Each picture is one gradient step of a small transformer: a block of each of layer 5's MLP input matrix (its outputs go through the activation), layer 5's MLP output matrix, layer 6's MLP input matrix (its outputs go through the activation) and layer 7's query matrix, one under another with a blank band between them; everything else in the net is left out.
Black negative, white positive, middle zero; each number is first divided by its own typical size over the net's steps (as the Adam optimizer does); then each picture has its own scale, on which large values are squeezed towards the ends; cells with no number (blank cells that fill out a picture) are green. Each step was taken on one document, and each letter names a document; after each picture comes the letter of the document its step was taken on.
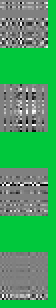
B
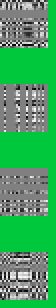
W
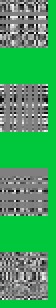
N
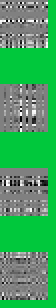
B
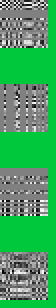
W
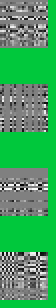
N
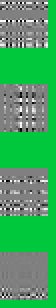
B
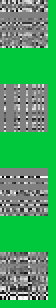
W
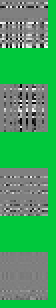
B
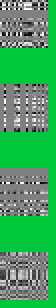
W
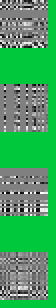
W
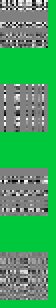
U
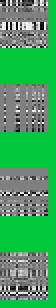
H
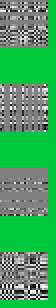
N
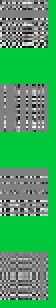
W
